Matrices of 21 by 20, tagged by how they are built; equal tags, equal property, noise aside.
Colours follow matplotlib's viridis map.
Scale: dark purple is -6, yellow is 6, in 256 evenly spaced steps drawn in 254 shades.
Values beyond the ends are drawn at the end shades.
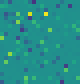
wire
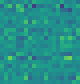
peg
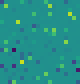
wire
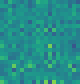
peg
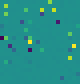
wire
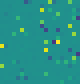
wire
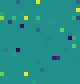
wire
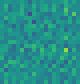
peg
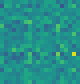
peg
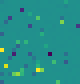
wire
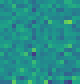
peg
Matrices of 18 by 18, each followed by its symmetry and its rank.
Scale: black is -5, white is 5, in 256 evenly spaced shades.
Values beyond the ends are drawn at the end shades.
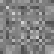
symmetric, rank three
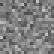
neither, full rank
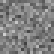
neither, full rank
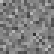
symmetric, full rank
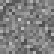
symmetric, full rank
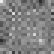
symmetric, rank three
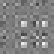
symmetric, rank two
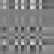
neither, rank one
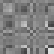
symmetric, rank two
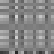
neither, rank one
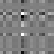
neither, rank one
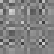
symmetric, rank two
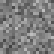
neither, full rank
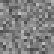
neither, full rank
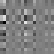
neither, rank one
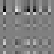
neither, rank one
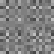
symmetric, rank two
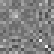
symmetric, rank three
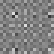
symmetric, rank two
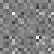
symmetric, rank three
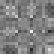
symmetric, rank three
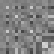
symmetric, rank three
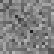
symmetric, full rank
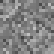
symmetric, full rank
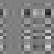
neither, rank one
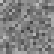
symmetric, full rank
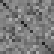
symmetric, full rank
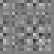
symmetric, rank two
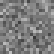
neither, full rank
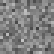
neither, full rank
